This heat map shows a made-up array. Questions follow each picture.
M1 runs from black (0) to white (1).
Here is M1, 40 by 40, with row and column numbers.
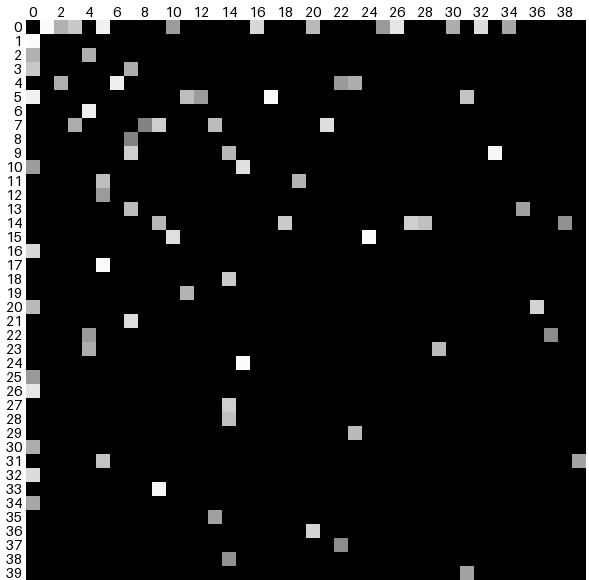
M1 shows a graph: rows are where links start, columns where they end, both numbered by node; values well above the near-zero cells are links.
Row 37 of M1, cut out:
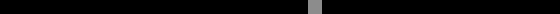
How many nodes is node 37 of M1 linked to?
1
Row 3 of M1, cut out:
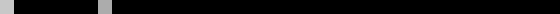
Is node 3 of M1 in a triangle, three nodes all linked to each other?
no
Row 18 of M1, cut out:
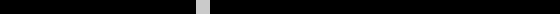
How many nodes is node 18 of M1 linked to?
1
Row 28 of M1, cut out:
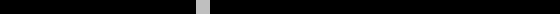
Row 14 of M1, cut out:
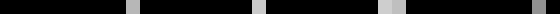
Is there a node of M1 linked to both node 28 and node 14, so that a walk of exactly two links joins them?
no
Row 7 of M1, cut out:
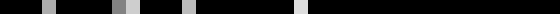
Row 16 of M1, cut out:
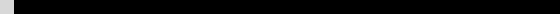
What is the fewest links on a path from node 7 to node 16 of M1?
3
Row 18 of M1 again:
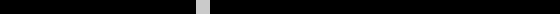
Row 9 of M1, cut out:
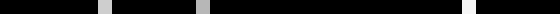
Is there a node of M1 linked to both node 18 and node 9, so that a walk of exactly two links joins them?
yes
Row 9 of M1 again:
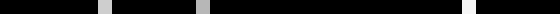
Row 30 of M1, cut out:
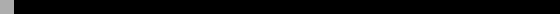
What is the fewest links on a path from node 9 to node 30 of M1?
4
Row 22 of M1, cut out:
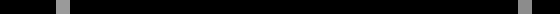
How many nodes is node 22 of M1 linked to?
2
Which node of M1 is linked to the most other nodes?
node 0
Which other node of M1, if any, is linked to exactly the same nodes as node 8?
node 21
